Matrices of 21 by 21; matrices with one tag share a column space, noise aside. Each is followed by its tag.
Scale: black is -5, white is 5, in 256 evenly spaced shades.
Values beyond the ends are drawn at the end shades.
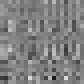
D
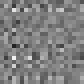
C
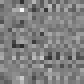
C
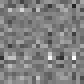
C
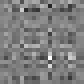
C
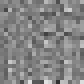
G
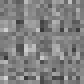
D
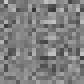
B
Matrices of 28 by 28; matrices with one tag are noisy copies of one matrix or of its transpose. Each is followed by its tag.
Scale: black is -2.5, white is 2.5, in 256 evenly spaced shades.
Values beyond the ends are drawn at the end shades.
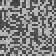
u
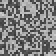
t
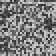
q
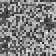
q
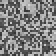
t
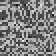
u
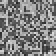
t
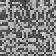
u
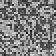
t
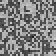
t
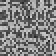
u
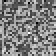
q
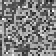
q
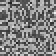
u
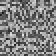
u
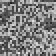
q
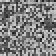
q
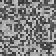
t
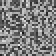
u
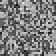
t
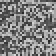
q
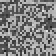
q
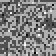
q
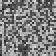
q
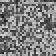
q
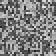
t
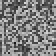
q
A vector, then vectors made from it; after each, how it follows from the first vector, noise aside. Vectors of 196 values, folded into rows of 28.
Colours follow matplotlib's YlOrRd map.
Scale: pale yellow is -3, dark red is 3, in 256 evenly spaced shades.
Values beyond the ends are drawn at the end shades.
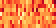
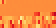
partly zeroed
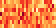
negated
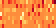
partly zeroed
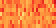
shrunk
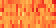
shrunk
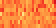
shrunk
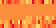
partly zeroed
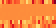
partly zeroed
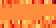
partly zeroed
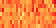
shrunk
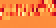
partly zeroed
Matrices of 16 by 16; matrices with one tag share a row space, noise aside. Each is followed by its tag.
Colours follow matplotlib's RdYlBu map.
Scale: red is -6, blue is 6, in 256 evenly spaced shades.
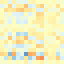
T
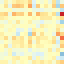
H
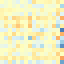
H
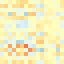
T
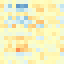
T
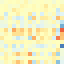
H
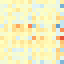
H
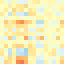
T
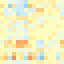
T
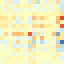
H
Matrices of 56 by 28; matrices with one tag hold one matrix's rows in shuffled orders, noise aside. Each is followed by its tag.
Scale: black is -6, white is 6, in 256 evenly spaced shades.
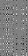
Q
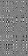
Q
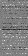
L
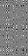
Q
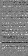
L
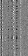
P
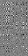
Q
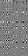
Q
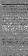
L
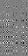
Q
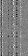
P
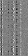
P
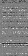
L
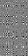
Q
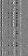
P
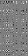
Q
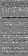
L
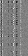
P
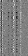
P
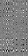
Q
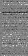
L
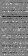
L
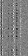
P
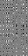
Q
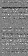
L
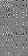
Q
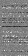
L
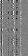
P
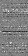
L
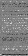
L
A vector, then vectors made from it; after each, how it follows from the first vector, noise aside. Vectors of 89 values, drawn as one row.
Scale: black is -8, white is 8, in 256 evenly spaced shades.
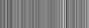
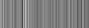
reversed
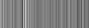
reversed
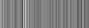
reversed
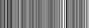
scaled up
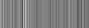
reversed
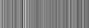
reversed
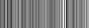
scaled up
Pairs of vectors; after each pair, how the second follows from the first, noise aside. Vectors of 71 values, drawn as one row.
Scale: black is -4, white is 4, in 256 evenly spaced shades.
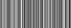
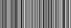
negated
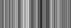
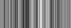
negated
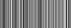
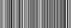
negated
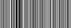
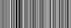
copied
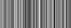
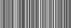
sign-scrambled
